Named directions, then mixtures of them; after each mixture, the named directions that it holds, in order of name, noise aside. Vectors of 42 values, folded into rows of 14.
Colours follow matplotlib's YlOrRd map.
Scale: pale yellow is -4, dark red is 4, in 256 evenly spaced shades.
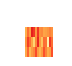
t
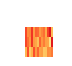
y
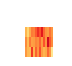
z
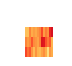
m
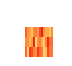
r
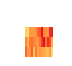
m, z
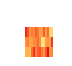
m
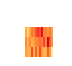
z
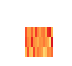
y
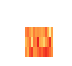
m, y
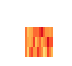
r, z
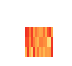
y, z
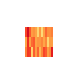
z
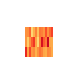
m, t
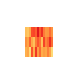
t, z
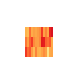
m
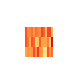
r, y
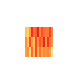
r, z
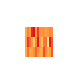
t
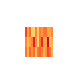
t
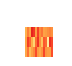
t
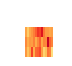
r, z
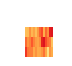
m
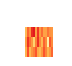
t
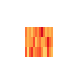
r, z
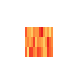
r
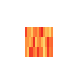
r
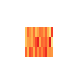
y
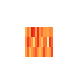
t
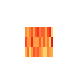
y, z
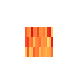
t, y
